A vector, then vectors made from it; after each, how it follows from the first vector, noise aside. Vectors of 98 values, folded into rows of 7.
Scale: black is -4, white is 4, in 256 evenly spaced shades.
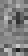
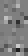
partly zeroed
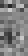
reversed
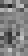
reversed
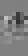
partly zeroed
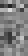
reversed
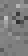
partly zeroed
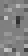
partly zeroed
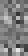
sign-scrambled
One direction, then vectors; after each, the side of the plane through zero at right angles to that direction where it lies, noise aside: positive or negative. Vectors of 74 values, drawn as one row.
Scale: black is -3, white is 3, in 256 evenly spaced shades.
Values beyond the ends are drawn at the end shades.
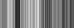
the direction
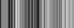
negative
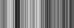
positive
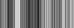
negative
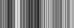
negative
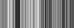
positive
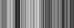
positive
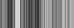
negative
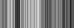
positive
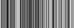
negative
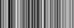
negative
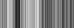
positive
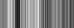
positive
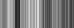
positive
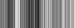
negative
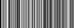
positive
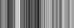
negative
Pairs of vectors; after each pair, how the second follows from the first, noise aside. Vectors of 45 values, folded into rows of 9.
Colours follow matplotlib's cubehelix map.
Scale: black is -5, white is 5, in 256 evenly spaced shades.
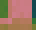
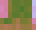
negated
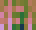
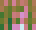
negated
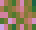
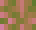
shrunk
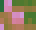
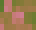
shrunk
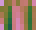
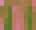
shrunk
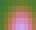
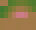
partly zeroed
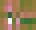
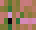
negated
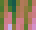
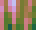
negated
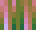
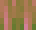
shrunk
